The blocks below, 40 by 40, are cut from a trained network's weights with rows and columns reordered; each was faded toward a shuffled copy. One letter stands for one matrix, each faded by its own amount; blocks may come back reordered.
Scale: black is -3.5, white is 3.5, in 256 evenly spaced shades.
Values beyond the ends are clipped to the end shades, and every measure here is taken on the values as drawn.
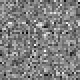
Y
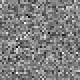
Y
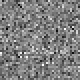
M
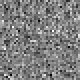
M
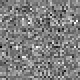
Y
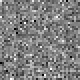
M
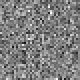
Y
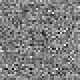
Y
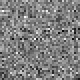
Y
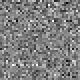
Y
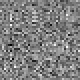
Y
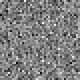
M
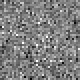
M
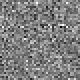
Y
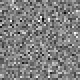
Y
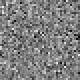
M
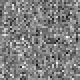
M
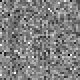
M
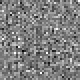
M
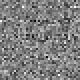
Y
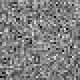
M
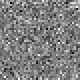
M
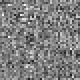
Y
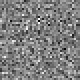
Y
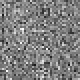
Y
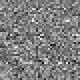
Y
